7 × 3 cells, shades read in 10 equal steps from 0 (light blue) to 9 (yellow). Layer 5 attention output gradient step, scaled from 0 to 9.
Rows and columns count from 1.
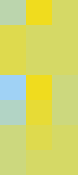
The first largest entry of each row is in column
2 1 1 2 2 2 2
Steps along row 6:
up down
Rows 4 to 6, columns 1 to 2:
0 9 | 2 8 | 5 7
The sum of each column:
29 51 40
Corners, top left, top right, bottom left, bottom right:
3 6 5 6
